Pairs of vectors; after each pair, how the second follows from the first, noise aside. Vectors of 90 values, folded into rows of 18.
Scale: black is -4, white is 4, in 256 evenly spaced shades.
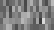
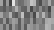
wrapped around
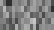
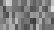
negated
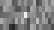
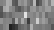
copied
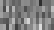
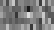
shuffled
